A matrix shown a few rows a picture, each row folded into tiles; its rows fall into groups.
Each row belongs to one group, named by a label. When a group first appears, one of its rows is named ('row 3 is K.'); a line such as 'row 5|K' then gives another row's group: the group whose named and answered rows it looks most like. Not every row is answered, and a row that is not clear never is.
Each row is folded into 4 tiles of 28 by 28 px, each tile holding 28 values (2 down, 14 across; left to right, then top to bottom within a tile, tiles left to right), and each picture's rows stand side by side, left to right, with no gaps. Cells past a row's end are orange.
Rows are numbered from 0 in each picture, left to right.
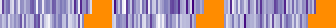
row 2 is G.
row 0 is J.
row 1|J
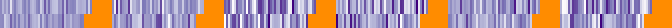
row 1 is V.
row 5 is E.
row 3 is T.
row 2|G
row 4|T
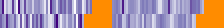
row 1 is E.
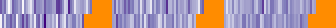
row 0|G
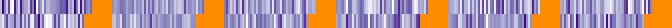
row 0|J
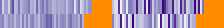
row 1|G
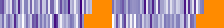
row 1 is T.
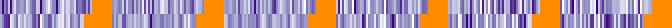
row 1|T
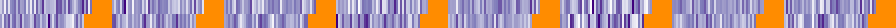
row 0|G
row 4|G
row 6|J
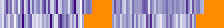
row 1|J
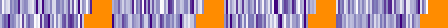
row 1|T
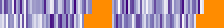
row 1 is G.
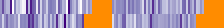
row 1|T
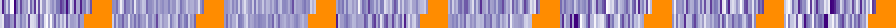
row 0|J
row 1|G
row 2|V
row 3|T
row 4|E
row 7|E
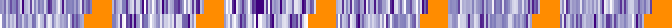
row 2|E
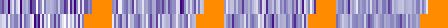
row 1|G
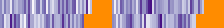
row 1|E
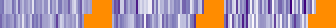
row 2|T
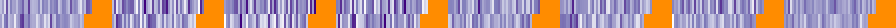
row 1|E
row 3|V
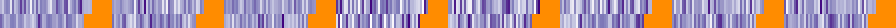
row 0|T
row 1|T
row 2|J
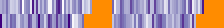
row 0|T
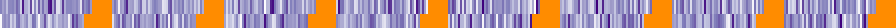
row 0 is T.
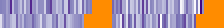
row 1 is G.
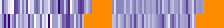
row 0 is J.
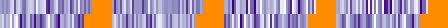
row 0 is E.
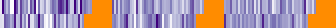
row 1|V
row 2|T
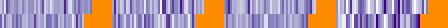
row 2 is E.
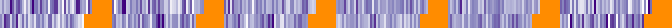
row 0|E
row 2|V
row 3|J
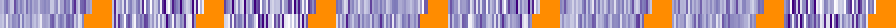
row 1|V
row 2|J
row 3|G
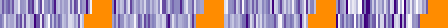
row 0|J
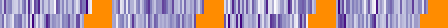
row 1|G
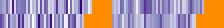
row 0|T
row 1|E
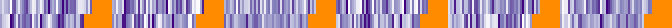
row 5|E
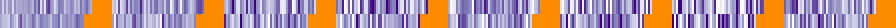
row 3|G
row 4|E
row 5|T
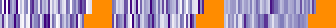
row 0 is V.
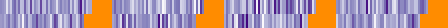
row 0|V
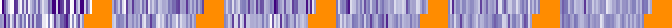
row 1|J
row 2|G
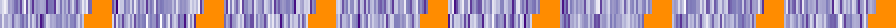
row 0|E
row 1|G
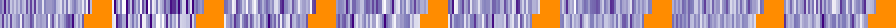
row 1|J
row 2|G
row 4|G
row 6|E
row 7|T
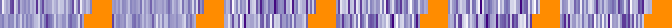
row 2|G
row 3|V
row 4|T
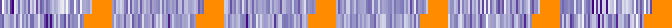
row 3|J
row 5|T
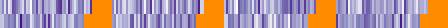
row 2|J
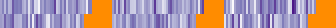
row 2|G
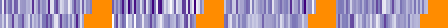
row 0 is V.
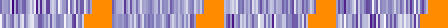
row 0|T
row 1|V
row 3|J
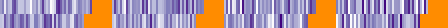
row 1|J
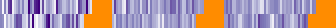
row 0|E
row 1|J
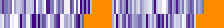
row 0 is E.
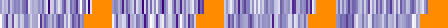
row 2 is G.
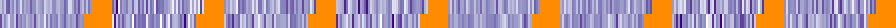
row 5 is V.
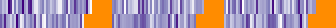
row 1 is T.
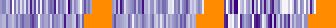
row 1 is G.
